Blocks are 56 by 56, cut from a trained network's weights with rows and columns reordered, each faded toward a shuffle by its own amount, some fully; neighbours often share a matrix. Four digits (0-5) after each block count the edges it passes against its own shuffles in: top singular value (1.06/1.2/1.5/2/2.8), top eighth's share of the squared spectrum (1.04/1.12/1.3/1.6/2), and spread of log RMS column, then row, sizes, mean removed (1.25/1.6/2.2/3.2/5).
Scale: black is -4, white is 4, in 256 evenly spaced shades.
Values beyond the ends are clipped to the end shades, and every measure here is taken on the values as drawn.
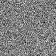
2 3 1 1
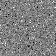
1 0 0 0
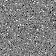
0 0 0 0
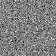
2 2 0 1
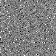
3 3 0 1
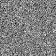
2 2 1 1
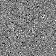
2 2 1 1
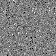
0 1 0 0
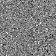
2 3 1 1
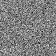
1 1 0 0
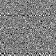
4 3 1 2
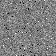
0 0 0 0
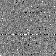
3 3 0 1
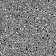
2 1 0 0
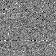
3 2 0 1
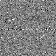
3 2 0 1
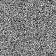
0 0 0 0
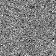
2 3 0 1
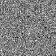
2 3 0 2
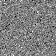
2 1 0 0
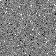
1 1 0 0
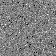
0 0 0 0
